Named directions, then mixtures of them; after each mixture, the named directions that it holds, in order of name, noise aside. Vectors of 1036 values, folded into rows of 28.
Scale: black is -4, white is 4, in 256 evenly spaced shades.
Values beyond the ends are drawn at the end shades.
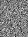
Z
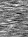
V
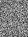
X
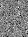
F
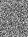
X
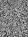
F, X, Z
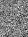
F, V, X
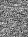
V, X, Z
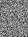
X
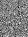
F, X, Z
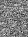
V, X, Z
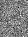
F, X, Z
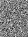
Z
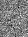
F, V, Z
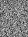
F, X, Z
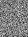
F, X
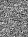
V, X, Z
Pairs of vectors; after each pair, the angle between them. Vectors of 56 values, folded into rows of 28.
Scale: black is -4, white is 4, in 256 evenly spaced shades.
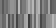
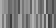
orthogonal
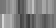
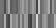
orthogonal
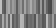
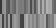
nearly opposite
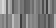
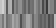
nearly parallel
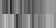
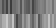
nearly parallel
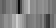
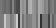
partly aligned
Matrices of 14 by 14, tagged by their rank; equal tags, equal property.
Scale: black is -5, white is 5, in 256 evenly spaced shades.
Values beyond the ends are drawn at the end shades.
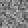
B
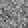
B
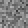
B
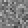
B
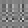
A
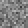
B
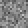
B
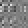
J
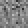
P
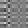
A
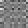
J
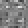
P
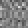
P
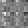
J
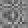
J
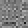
P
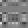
A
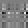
A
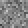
B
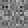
P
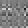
J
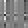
A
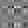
A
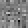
P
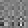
J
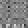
J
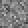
B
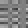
A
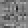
P
